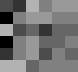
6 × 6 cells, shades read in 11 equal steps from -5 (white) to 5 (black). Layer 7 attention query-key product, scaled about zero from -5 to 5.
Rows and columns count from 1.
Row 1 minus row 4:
-3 3 -1 -1 -2 -1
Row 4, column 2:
0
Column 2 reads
3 0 2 0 0 -2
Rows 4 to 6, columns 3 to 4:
-1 1 / -1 2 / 1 0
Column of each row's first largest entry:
2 1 4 1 1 3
